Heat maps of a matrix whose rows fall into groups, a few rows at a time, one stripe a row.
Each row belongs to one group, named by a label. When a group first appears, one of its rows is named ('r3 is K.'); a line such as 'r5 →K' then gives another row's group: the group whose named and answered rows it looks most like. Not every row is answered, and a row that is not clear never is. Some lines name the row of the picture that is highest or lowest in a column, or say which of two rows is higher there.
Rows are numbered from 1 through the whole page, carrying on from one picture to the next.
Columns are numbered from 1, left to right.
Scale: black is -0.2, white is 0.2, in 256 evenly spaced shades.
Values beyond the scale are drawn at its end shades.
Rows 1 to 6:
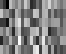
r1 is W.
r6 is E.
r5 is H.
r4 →E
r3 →W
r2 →E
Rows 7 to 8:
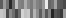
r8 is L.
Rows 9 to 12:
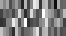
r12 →E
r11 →W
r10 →H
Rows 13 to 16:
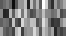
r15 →L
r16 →E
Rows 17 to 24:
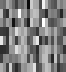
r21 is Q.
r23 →H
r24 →L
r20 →W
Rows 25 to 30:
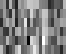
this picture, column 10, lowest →29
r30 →E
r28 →W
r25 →L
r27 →H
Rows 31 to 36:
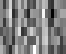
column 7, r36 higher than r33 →No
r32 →H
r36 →E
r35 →W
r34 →E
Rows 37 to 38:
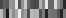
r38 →Q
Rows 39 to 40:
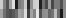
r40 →Q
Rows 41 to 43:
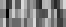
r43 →L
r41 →L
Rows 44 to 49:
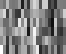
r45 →L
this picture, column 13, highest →49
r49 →Q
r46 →Q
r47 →Q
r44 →E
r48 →L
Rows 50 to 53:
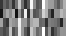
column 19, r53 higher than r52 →No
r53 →H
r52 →Q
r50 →H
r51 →H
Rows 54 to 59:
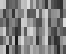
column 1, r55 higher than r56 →Yes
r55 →W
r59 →L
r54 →L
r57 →L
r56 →L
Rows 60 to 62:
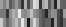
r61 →Q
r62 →Q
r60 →E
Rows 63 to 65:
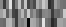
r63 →W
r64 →L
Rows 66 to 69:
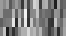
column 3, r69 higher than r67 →No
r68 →Q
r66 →E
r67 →Q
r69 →L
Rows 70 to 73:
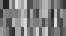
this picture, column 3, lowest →70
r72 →Q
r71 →H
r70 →W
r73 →E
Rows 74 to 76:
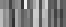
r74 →E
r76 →E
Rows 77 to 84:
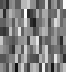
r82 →E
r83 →W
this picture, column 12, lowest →79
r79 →W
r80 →W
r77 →L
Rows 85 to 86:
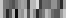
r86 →L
